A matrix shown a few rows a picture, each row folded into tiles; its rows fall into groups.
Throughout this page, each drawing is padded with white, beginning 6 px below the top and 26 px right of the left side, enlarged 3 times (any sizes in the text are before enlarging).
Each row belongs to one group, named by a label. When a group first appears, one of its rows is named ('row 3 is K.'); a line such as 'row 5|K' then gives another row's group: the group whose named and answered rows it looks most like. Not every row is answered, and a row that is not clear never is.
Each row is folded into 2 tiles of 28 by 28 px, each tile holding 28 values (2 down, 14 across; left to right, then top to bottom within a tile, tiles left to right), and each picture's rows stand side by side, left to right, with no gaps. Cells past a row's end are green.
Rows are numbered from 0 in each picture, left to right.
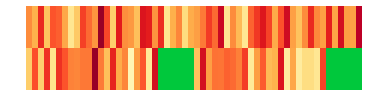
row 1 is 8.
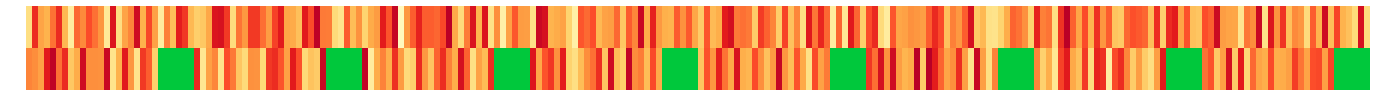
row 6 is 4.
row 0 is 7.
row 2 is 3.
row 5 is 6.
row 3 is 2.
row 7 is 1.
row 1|3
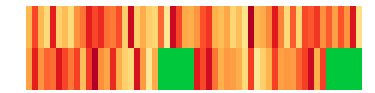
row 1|1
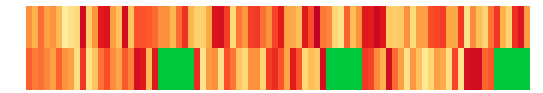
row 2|1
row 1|3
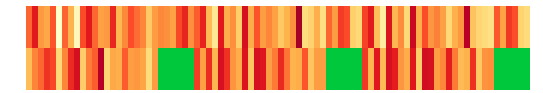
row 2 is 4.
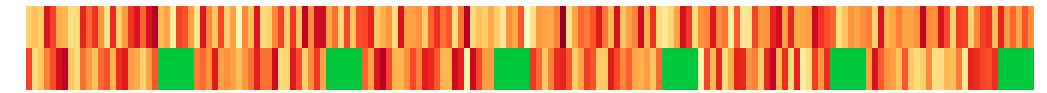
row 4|8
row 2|6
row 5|1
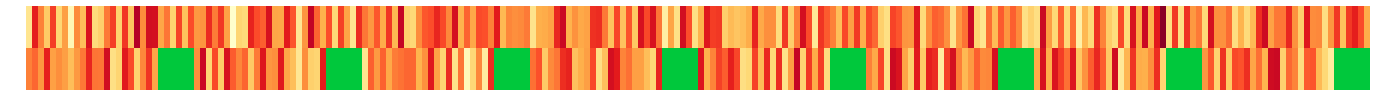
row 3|3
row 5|4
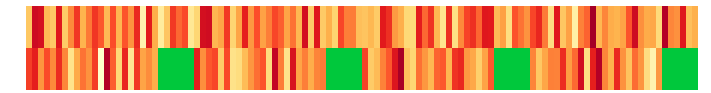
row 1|2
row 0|2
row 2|3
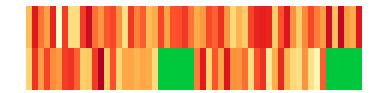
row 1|8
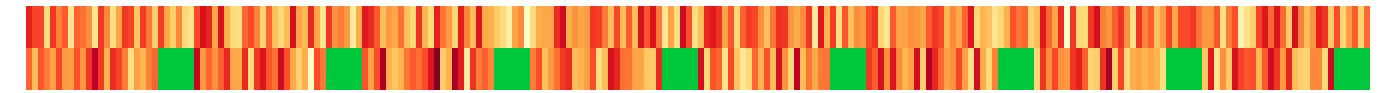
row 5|6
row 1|4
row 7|8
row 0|4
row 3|3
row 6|8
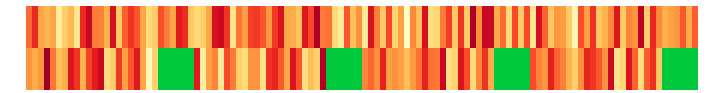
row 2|7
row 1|3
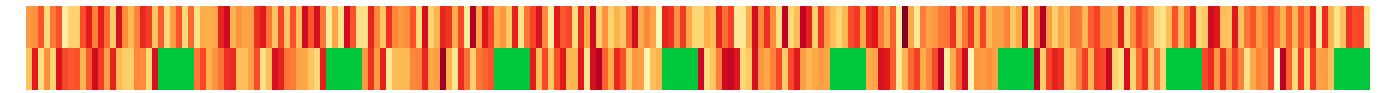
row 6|6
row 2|7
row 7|2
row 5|6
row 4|3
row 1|3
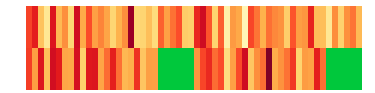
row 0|4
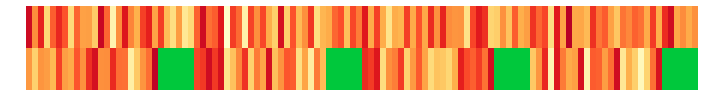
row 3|4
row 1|6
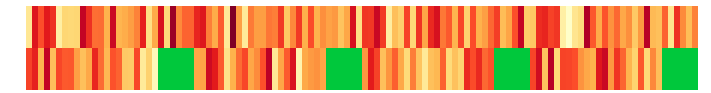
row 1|6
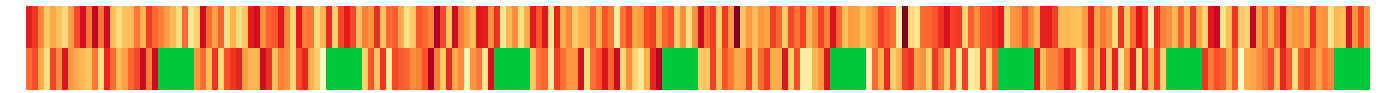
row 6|2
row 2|8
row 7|2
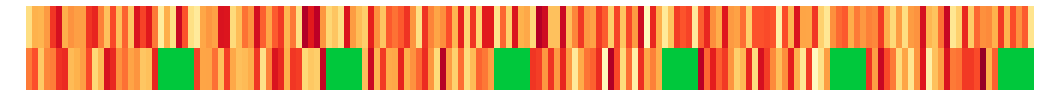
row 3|2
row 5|1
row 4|6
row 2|7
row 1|3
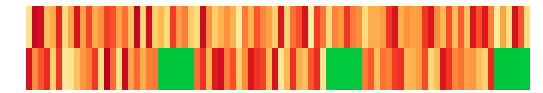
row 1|7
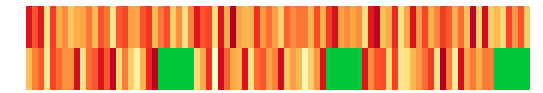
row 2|2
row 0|4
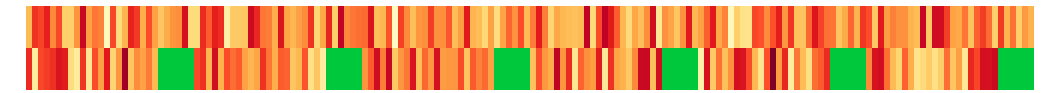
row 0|2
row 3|1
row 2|6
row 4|8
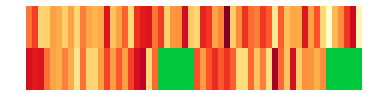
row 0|1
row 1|2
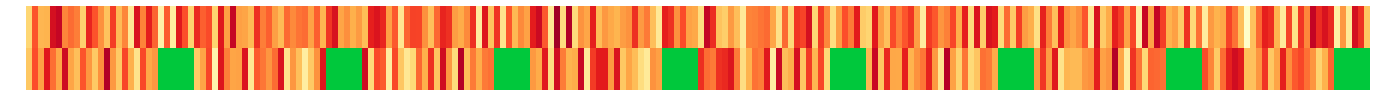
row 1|4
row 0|7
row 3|4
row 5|7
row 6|7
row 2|2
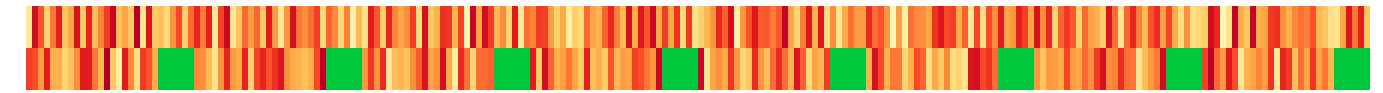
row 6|4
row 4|3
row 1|4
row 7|2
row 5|1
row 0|7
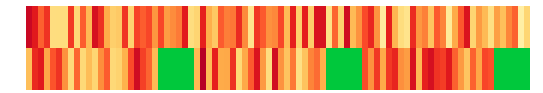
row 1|7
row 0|1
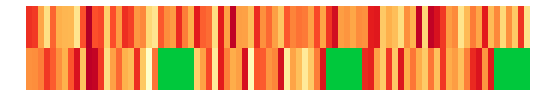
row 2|1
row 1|4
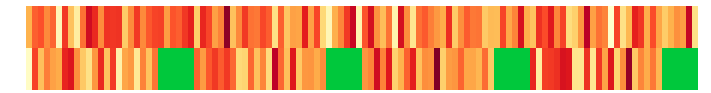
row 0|8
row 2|6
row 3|2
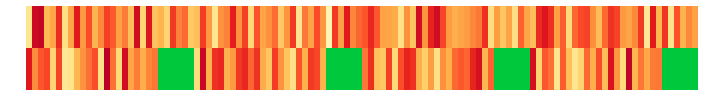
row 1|7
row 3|2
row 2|1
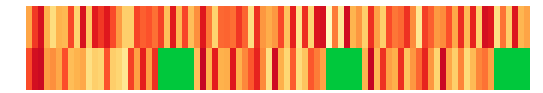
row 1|7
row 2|7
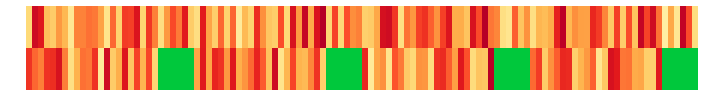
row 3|3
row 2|3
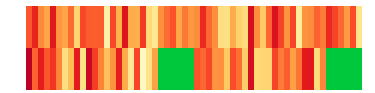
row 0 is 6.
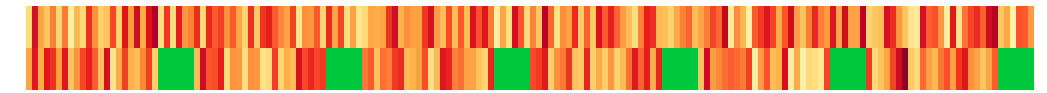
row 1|1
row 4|8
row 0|7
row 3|1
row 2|3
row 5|3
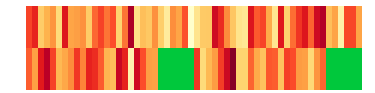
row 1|3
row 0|6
